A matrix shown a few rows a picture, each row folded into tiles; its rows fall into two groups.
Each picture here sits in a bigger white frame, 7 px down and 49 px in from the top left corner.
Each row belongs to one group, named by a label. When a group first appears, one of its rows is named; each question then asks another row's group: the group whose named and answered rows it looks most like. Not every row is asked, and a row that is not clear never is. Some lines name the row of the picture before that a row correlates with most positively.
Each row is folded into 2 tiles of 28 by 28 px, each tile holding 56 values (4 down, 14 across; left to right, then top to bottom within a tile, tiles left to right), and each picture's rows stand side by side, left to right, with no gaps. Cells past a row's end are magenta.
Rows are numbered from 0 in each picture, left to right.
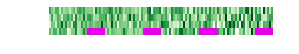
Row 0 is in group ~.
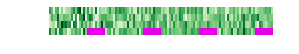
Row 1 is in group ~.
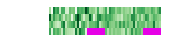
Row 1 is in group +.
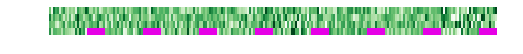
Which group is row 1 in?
~
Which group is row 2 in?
~
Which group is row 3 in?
~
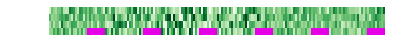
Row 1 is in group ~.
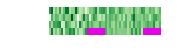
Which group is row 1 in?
+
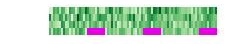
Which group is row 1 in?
~
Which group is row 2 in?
~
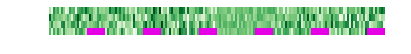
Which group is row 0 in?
+
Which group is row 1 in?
~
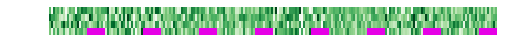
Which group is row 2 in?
+
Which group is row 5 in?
~
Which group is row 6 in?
+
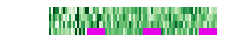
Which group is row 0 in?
+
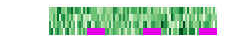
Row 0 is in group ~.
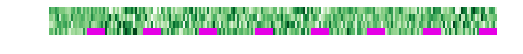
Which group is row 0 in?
~
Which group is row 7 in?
+
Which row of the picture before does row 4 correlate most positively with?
0
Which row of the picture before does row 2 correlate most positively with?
1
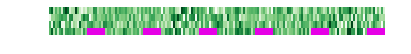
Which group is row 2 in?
+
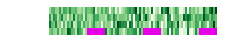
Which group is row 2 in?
~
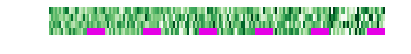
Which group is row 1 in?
+
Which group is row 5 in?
+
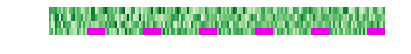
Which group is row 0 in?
~
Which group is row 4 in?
+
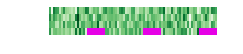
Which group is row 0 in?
+
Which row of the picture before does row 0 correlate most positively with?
5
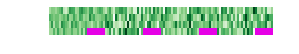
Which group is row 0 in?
+
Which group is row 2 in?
+
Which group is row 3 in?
+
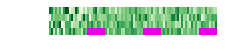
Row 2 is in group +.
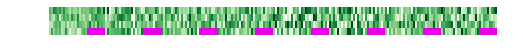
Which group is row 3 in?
~
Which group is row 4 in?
+
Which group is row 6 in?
+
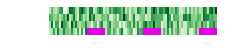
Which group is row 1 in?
~
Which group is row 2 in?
~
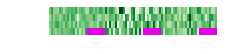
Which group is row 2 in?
+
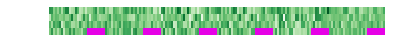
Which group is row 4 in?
~
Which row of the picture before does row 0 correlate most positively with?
1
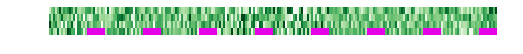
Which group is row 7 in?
~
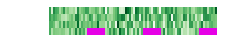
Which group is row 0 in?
+
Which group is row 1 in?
+
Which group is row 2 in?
~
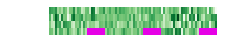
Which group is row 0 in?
~
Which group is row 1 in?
~
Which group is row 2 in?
+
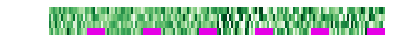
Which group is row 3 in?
~
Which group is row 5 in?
+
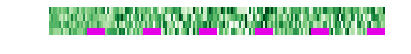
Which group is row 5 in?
~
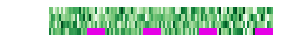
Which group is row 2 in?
+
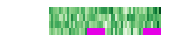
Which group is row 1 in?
~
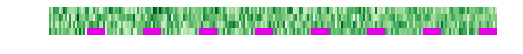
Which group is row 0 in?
+
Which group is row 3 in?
~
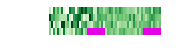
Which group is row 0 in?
+
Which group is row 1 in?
~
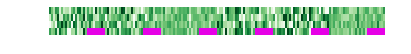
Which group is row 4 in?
+
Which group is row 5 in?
+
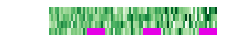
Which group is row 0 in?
~
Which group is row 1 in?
~
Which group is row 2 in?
~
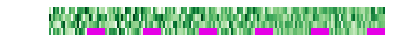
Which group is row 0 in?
+
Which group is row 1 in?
+
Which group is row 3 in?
+
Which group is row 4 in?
+
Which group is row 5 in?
~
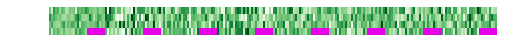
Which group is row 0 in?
+
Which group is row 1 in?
+
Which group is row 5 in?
~
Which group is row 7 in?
+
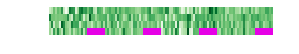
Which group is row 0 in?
+
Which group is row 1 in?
~
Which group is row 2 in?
~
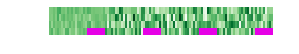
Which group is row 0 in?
~
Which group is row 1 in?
+
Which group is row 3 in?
~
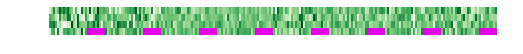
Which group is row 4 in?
+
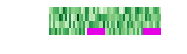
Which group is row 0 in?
+
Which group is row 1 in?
+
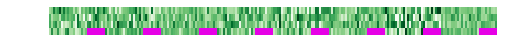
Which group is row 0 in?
~
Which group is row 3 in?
~
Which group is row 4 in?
~
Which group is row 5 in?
+
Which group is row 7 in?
+
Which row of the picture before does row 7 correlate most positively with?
0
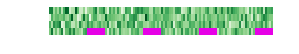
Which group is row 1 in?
+
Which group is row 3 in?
~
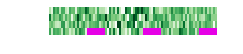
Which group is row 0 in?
+
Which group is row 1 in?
+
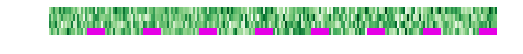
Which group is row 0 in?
~
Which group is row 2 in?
~
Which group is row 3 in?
~
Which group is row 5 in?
+
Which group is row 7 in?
~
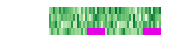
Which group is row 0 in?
~
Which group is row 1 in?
~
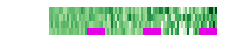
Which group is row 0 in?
+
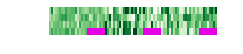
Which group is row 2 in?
~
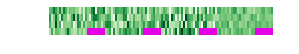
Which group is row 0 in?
~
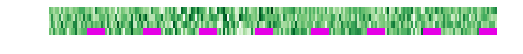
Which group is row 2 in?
+
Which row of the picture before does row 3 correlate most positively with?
0
